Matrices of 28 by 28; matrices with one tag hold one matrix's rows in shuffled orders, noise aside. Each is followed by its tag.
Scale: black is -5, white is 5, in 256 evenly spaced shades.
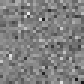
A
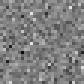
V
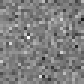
A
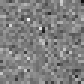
A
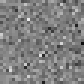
A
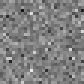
V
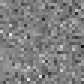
A
